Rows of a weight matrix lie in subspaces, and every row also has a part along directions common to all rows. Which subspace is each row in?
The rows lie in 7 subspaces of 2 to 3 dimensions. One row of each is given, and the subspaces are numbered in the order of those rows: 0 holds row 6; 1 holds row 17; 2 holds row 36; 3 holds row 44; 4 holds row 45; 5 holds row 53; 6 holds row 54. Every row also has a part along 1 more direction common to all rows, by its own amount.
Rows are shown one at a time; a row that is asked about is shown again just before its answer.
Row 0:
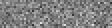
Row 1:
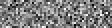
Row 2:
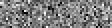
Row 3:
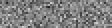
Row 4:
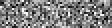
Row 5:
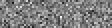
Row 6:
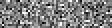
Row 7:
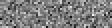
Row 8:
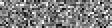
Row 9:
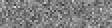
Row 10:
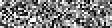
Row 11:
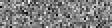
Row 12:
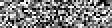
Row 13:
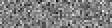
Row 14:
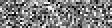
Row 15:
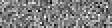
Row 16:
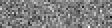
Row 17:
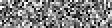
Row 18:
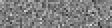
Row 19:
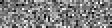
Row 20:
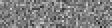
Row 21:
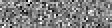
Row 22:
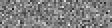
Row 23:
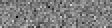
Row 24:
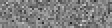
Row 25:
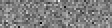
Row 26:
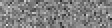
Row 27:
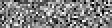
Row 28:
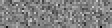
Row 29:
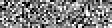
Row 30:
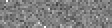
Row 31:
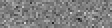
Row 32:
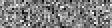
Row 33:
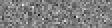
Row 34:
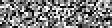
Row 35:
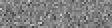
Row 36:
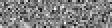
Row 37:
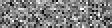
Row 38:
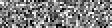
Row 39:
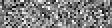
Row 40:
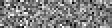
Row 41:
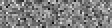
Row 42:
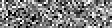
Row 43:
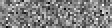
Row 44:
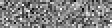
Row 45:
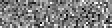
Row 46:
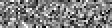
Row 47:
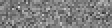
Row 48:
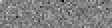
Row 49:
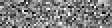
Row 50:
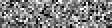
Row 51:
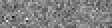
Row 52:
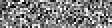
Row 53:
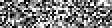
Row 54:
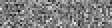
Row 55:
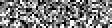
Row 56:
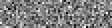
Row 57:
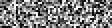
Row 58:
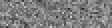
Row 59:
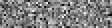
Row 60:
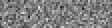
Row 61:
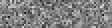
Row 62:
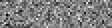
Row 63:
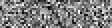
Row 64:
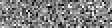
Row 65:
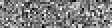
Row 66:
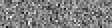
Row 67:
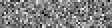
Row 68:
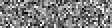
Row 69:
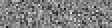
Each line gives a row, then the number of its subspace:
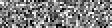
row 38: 4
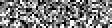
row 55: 2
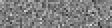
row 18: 1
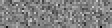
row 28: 3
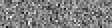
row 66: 3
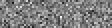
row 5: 1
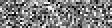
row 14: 6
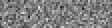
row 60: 2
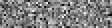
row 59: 5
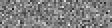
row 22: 0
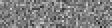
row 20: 4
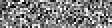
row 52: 3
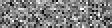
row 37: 2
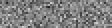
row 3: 4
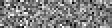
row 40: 6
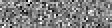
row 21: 1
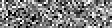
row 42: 6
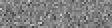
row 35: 1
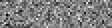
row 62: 1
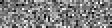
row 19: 4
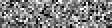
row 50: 2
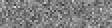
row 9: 6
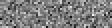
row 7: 0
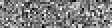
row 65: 3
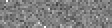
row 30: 2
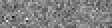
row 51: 5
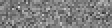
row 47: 5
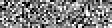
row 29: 3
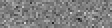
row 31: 1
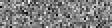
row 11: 1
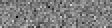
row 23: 4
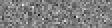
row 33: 3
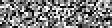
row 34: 5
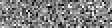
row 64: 0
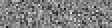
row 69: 3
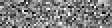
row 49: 5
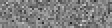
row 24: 2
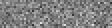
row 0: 4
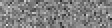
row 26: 5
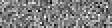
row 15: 4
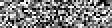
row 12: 5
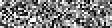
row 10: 6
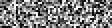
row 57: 0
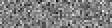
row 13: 0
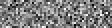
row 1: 0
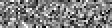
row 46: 2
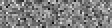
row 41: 0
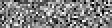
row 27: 0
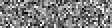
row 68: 4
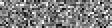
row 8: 4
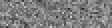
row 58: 2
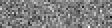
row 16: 6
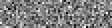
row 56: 0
